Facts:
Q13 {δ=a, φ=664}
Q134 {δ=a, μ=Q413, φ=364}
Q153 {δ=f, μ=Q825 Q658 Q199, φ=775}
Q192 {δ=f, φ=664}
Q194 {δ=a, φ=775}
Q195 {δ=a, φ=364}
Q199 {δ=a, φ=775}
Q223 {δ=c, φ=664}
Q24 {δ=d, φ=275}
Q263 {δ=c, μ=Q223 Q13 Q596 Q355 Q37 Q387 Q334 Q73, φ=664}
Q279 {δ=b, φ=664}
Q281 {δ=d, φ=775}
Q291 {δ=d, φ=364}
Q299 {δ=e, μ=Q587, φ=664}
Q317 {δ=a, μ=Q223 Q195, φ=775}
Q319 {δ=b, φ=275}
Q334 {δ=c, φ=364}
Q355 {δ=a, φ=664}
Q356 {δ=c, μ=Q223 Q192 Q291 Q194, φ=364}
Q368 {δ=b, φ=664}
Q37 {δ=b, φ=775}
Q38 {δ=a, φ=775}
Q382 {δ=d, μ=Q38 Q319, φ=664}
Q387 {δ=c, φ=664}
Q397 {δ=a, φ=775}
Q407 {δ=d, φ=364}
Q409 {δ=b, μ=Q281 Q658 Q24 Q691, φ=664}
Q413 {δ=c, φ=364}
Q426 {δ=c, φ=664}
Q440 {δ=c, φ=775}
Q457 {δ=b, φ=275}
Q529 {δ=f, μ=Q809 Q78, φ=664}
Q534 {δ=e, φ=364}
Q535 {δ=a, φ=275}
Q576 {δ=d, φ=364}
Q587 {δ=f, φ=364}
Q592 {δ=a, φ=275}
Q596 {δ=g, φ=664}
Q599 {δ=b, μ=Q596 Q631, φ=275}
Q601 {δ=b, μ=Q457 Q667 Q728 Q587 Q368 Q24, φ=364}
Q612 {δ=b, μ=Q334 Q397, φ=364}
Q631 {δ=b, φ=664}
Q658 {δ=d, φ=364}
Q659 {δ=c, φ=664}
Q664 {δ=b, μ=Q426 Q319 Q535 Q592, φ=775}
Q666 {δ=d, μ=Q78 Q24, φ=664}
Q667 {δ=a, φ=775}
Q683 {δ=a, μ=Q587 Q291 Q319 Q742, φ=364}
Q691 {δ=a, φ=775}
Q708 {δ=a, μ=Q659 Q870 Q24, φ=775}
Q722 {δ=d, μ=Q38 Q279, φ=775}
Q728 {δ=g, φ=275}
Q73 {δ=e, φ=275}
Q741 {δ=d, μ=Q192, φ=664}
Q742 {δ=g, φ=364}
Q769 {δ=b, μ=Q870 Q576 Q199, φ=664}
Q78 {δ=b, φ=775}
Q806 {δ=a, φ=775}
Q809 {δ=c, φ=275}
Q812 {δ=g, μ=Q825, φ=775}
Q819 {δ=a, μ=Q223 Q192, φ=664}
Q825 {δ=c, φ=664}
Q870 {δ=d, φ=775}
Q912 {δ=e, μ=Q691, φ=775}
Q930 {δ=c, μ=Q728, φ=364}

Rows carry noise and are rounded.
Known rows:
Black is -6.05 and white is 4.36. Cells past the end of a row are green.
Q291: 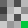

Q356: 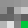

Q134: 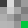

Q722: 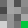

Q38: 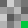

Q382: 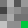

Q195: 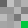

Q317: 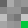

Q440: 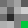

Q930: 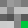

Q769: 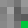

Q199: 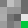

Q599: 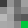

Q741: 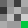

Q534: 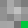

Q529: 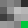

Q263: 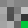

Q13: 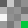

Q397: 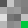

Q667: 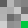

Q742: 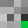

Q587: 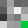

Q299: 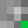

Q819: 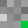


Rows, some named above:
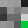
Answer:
Q153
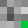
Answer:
Q334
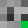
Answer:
Q426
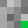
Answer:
Q708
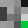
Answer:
Q153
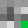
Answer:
Q356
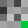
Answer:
Q741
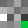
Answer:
Q596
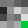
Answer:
Q192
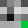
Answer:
Q809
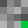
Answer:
Q319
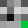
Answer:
Q809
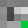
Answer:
Q223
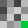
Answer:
Q291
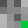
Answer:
Q37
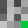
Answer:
Q407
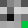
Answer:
Q809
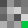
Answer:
Q24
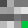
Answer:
Q413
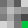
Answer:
Q601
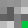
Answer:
Q356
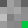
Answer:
Q73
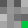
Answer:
Q631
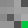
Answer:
Q912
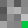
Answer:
Q666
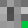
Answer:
Q387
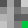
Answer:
Q612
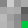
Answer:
Q683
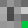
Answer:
Q387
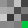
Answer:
Q812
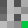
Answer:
Q407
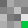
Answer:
Q194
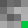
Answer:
Q78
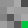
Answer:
Q912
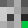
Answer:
Q728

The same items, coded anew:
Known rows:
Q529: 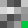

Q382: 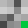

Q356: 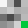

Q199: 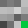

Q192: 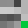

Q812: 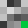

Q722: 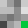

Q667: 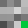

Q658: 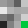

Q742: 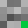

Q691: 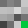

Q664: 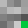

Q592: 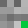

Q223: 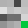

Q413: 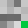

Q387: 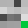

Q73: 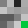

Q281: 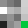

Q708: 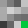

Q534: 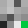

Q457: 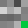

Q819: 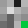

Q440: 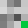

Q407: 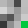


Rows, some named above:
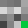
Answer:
Q78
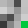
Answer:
Q407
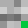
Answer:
Q426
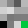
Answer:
Q912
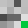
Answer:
Q334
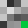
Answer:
Q812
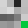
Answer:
Q263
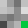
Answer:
Q722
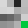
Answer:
Q263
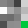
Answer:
Q24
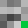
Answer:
Q587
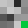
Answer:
Q612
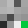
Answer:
Q534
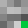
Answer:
Q664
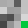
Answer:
Q291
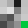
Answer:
Q741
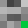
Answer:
Q728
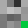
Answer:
Q596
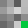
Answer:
Q194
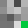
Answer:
Q195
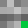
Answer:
Q279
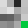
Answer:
Q263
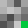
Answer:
Q601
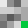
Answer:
Q930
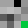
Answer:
Q599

